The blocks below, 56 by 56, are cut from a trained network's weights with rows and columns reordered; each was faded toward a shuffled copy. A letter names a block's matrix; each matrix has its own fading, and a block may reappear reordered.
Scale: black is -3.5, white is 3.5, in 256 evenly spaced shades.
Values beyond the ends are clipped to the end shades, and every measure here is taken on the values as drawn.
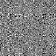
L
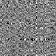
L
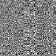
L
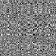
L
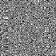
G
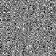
G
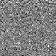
G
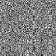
L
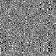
L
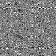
G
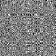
L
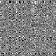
L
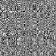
L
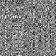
L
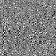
G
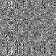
L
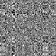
L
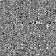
G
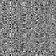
L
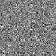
G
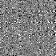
G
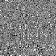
G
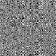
L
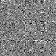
G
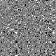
G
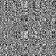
L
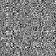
L
